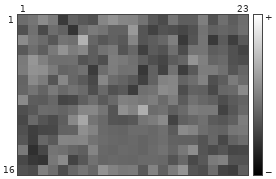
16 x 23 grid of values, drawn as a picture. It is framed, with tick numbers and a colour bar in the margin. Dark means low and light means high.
Histogram: bell-shaped. Calmest part: bottom middle. Odd rows or columns: none. Odd patch: calmer, in the bottom middle. Slope: none. Mirror symmetry: none.
